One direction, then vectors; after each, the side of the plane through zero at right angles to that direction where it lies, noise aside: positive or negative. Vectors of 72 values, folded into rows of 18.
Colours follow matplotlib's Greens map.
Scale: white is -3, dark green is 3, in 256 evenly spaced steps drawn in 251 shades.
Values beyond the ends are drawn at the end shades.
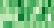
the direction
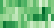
positive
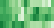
negative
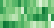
positive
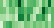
positive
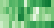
positive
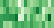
negative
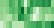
positive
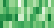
negative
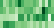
positive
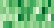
positive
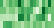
positive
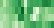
positive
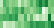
negative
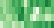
positive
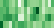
negative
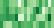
negative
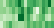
positive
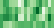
negative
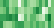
negative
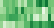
negative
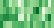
negative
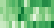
positive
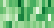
positive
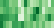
negative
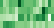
positive
